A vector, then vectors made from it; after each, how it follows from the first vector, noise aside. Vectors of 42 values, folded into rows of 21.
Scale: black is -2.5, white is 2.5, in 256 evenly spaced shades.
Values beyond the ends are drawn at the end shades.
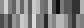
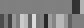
partly zeroed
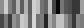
copied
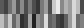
negated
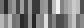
negated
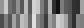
copied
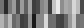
negated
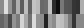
copied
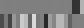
partly zeroed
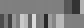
partly zeroed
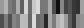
copied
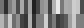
negated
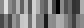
copied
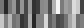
negated
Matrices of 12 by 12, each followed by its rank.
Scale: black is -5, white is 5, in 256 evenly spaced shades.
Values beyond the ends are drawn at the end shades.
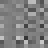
two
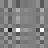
one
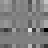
one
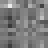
two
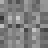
two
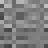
two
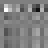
one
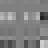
one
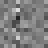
two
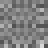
two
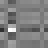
one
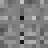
two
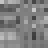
two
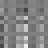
one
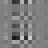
one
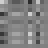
one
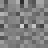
two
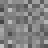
two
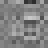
two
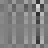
one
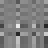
one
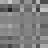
one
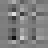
one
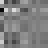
one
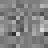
two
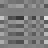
one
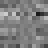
two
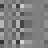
one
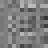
two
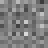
two
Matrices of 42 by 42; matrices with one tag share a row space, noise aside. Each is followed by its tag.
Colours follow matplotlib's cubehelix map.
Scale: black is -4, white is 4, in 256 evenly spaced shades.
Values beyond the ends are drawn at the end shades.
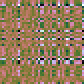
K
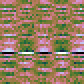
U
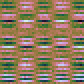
U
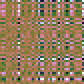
K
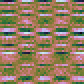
U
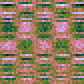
U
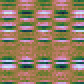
U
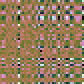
K
